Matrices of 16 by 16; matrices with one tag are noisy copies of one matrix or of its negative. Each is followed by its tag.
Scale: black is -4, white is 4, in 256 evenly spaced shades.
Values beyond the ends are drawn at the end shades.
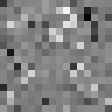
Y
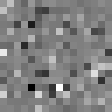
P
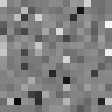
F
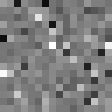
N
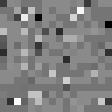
F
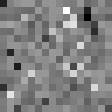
Y
